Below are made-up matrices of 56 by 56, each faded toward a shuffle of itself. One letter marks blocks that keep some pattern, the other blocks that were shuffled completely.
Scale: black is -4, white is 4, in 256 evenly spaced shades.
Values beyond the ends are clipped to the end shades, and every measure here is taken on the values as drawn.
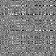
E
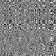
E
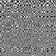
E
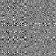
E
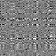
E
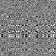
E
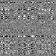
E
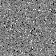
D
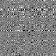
E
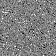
D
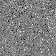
D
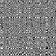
E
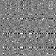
E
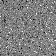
D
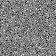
D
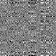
E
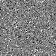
D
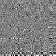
E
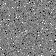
D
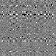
E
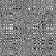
E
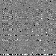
E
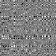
E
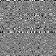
E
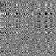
E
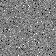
D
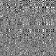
E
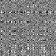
E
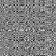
E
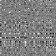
E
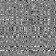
E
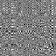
E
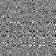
E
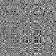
E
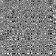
E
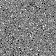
D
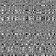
E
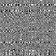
E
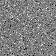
D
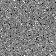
D
